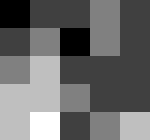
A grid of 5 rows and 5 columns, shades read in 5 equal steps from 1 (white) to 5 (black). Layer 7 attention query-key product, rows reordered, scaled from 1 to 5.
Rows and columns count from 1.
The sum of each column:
16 12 20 17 18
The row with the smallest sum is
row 5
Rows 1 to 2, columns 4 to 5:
3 4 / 3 4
